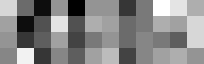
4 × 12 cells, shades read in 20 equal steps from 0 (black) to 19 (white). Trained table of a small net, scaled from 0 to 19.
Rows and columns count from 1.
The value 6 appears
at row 2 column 3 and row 2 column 5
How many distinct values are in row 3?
9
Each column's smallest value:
10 1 1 10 0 9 11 4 9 9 7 11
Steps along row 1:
down down up down up same down up up down down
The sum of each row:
120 125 109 126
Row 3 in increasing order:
4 5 7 7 8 9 9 10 11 11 12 16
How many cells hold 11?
6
